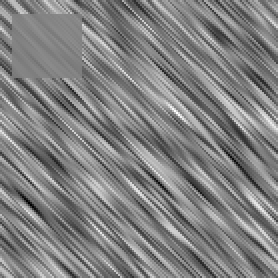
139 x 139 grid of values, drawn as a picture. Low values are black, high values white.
Slope: none. Average level on the scale: 50%. Odd patch: calmer, in the top left. Grain: diagonal, down to the right. Odd rows or columns: none. Histogram: bell-shaped. Mirror symmetry: none. Calmest part: top left.
